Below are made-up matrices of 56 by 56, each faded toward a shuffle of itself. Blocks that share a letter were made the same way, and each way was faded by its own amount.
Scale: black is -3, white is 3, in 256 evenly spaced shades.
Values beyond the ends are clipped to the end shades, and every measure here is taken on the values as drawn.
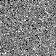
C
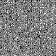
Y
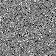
C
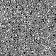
C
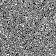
C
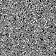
C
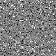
Y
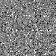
Y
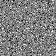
C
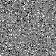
Y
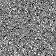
C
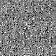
Y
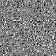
Y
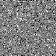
Y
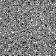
Y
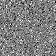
C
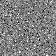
C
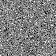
C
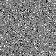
Y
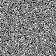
C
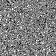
C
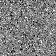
C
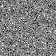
C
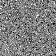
C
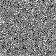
C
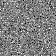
C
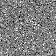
C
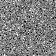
C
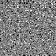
Y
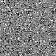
Y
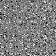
Y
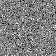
C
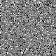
Y
